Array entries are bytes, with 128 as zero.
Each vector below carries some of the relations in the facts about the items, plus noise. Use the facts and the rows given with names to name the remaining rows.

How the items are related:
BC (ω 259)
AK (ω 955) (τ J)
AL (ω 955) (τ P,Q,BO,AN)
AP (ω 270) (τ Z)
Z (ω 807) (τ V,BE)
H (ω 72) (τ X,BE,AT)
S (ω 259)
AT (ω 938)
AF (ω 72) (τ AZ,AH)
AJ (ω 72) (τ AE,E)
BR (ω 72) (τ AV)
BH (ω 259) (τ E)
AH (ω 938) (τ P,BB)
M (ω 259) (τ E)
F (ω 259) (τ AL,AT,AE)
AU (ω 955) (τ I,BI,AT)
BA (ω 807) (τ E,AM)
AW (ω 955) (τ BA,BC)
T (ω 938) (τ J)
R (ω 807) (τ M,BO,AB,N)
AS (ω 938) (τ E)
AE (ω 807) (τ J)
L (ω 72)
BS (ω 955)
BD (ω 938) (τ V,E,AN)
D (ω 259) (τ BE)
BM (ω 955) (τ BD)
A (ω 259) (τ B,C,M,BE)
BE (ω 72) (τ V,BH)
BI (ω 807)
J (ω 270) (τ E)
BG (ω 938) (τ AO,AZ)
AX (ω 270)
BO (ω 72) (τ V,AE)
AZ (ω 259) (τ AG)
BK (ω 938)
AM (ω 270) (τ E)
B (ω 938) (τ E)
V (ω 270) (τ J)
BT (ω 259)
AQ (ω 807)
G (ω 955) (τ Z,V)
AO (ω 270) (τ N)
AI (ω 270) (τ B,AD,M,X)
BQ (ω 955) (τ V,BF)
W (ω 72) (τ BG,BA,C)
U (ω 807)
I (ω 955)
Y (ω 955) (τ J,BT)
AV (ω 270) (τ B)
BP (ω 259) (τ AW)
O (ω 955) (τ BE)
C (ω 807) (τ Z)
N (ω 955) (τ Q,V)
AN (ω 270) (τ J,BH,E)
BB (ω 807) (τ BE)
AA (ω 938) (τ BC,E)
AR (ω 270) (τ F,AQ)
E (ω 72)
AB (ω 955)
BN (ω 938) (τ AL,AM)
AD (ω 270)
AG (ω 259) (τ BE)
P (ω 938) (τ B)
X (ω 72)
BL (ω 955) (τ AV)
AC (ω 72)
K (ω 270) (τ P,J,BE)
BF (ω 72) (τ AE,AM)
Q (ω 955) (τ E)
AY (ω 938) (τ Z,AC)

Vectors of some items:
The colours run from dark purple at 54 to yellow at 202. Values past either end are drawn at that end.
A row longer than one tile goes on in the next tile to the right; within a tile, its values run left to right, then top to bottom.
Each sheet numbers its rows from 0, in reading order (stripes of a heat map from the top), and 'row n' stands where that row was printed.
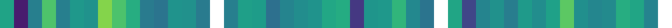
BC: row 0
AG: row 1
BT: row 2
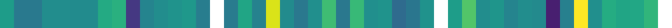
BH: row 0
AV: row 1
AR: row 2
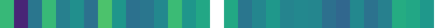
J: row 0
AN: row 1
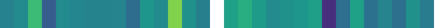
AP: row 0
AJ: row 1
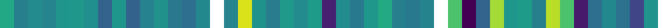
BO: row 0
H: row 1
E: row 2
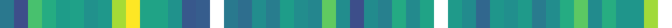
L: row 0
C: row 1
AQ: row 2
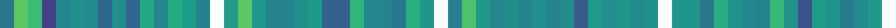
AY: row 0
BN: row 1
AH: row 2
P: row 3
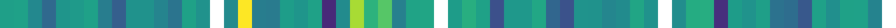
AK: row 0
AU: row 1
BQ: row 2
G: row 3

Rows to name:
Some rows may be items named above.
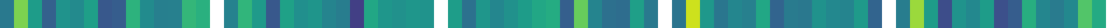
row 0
R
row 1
O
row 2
AW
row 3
A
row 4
R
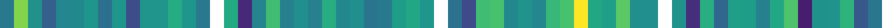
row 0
D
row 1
AM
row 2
AX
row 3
AC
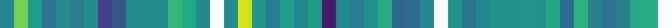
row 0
K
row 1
H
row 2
BA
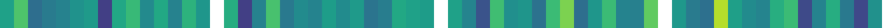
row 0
F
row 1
AM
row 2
AT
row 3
X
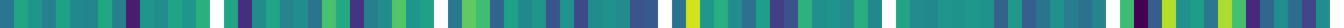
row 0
BB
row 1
V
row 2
AF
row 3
AI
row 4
BO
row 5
E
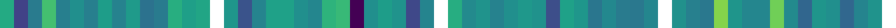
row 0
AM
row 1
BE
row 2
BF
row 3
B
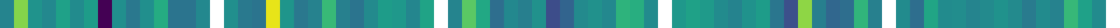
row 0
H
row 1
AD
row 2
K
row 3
AA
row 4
AO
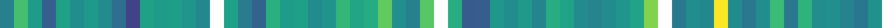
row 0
O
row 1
I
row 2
AE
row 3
AV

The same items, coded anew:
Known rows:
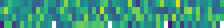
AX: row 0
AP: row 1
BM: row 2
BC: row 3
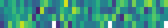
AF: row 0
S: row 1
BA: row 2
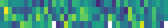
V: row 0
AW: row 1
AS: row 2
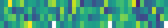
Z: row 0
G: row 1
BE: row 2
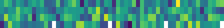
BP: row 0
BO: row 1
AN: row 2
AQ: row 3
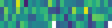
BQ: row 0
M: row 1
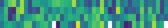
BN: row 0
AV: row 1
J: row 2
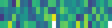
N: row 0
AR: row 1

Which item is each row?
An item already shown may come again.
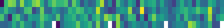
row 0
BA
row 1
BR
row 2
BH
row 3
AJ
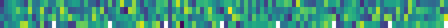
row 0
E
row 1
V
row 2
AY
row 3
BT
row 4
K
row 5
BL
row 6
BO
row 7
G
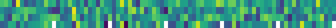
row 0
BL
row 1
B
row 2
BT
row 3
R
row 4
A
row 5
AM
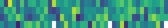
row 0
AE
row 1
F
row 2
A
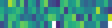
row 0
H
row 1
W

